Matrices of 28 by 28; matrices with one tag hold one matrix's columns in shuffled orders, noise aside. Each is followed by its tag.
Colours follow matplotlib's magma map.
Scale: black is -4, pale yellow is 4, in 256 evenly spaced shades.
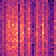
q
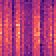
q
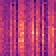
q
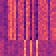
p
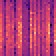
q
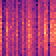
q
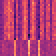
p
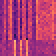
p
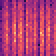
q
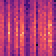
q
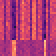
p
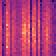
q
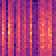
q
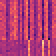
p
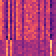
p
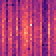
q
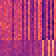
p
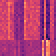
p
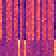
p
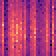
q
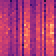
q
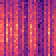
q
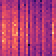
q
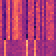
p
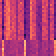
p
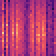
q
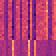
p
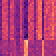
p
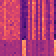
p
